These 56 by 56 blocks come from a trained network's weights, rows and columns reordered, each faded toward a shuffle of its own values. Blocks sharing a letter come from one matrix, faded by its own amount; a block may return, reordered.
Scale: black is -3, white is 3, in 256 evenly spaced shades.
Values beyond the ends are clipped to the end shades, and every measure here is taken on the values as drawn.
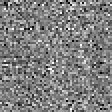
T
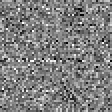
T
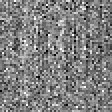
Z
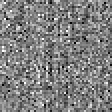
Z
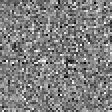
T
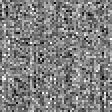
Z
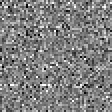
T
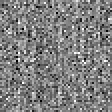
Z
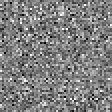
T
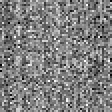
Z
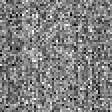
Z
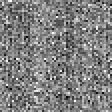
Z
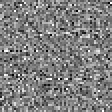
T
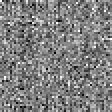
Z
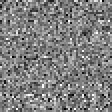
T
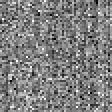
Z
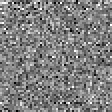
T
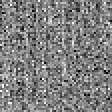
Z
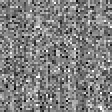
Z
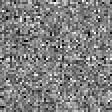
T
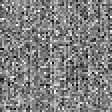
Z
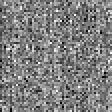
Z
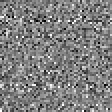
T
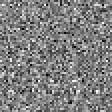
T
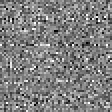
T
